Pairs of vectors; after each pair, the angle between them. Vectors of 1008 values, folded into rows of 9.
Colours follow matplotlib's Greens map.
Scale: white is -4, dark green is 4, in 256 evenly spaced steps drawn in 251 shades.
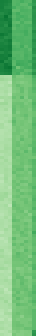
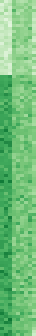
nearly opposite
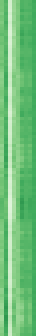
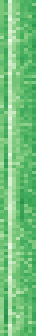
nearly parallel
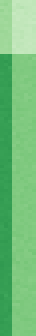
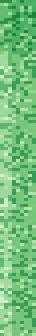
partly opposed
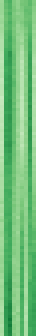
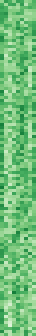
partly opposed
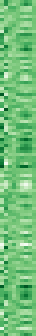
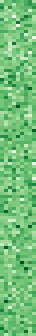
orthogonal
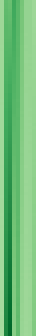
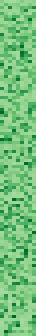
orthogonal
